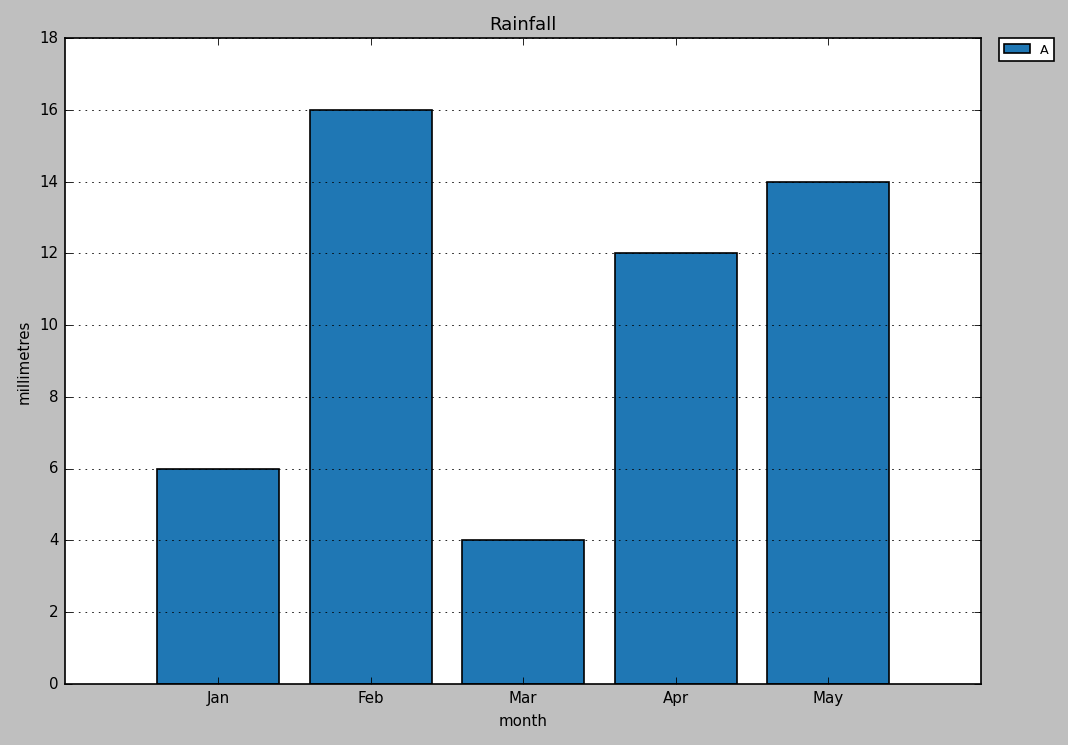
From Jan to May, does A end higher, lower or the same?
higher
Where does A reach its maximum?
Feb
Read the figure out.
Title: Rainfall
x-axis: month, ticks Jan Feb Mar Apr May
y-axis: millimetres, ticks 0 2 4 6 8 10 12 14 16 18
Legend: A
Values:
A: 6 16 4 12 14
